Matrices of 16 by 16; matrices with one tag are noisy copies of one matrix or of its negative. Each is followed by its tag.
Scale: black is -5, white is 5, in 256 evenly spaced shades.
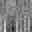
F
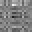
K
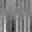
F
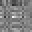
K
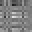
K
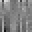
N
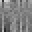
N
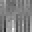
F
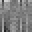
N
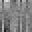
N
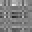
K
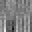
F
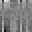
N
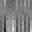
F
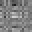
K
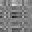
K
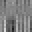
F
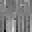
F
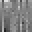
N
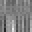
F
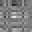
K
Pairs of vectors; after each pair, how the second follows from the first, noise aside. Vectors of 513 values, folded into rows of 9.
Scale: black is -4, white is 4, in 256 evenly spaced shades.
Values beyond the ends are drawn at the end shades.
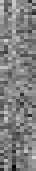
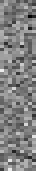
shuffled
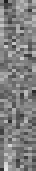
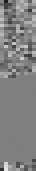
partly zeroed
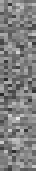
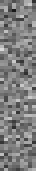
shuffled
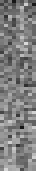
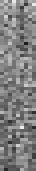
negated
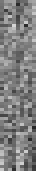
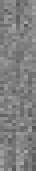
shrunk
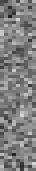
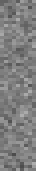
shrunk
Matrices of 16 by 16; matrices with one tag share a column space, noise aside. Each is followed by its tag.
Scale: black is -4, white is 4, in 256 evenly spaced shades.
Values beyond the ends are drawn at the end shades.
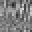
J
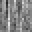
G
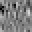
J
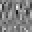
J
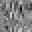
J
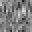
J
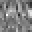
J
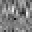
J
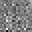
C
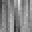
G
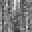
G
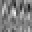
J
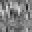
J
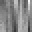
G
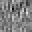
J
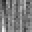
G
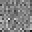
C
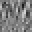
J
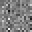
C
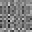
C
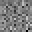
C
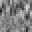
J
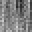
G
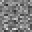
C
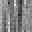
G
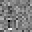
C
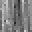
G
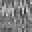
J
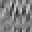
J
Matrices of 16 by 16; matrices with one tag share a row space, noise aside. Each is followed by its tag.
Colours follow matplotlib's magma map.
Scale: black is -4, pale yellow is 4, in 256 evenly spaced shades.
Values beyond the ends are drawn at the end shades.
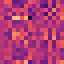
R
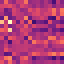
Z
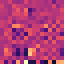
R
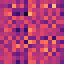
R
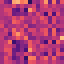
R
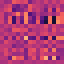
R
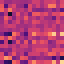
Z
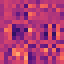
R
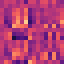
R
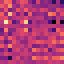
Z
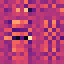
R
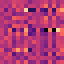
R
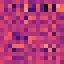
R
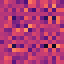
R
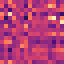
Z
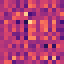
R
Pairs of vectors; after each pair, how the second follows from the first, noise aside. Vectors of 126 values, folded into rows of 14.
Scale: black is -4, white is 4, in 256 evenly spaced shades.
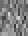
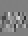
partly zeroed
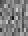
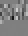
partly zeroed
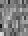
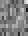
reversed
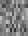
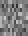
reversed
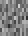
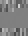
partly zeroed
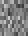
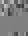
partly zeroed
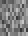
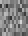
reversed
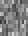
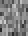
negated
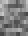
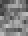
negated
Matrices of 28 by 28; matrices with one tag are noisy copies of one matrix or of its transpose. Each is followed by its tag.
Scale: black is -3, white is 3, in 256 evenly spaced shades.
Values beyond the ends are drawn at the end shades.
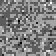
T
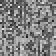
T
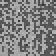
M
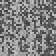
M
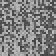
M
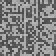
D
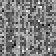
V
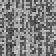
V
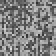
T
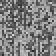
T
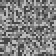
D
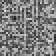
D
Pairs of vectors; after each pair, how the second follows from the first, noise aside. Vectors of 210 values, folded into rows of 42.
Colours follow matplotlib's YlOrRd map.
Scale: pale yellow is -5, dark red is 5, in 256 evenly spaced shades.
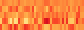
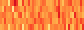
shuffled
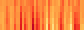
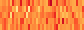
shuffled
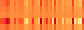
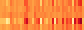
negated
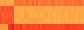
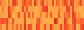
shuffled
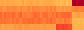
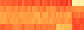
negated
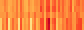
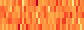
shuffled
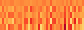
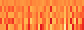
negated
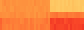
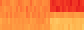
negated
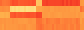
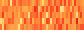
shuffled
